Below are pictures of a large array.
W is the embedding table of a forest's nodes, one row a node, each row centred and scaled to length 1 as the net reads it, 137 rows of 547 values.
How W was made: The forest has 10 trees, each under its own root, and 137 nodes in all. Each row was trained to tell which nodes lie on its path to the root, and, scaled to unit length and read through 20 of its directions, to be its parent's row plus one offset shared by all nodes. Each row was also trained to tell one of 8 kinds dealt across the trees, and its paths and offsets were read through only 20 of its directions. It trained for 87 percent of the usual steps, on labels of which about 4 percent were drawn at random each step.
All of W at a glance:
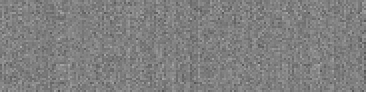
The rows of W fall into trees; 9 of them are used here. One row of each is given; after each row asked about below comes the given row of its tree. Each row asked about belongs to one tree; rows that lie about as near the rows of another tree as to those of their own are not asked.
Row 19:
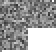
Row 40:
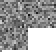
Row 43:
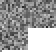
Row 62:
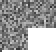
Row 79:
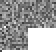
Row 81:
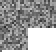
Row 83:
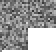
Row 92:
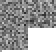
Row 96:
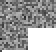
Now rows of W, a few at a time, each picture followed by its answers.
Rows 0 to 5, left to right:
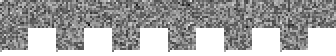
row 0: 43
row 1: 19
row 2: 62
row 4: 83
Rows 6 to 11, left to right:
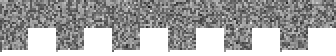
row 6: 81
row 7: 83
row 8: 40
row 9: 92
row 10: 62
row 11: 62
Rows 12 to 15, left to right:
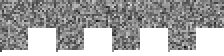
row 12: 92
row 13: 62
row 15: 92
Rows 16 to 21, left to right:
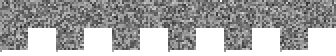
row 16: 62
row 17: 81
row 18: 19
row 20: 19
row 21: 79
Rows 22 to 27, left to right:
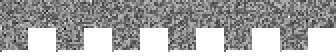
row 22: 92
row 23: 79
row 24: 19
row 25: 92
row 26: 96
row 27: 40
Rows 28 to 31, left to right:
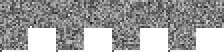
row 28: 96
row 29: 40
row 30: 79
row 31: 40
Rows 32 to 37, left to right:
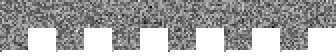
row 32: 81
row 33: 81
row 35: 43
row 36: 40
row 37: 79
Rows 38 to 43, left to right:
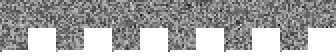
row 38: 62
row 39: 43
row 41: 96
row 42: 92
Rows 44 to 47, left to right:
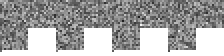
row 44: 81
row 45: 96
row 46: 40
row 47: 81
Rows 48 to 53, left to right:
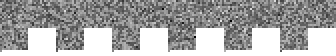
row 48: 92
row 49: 62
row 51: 40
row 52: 81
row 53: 96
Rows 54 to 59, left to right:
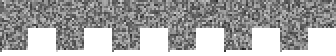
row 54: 62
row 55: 83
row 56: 96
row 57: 62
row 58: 81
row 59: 43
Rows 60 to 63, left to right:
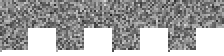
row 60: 40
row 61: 19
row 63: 43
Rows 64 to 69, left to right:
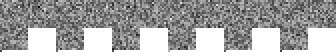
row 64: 40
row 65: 92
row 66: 81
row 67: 19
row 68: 79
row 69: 96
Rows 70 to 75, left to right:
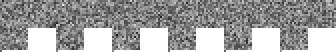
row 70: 19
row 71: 62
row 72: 92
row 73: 92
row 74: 19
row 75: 96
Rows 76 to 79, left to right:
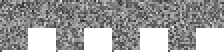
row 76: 79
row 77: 19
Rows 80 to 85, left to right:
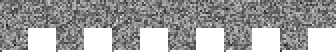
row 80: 96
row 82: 92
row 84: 62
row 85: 96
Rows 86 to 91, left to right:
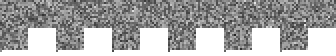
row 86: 81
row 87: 96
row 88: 96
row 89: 81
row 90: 81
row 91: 40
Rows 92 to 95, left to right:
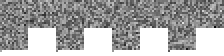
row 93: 40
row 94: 92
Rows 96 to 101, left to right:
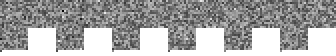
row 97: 79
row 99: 62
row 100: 79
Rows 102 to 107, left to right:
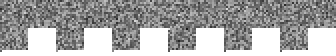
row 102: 81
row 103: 83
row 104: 19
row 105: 79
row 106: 96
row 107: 81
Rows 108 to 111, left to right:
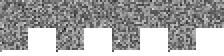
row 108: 92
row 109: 81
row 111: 96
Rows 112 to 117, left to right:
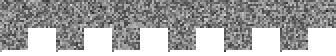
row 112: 62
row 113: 40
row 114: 92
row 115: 96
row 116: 96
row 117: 43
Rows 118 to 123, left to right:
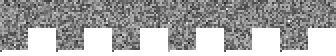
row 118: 79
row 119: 79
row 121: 62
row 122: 96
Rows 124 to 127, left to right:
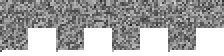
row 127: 40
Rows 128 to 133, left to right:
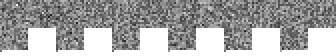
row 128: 92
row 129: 92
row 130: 43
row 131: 62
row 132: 19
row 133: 79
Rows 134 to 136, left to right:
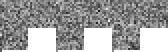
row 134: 62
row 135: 40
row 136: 62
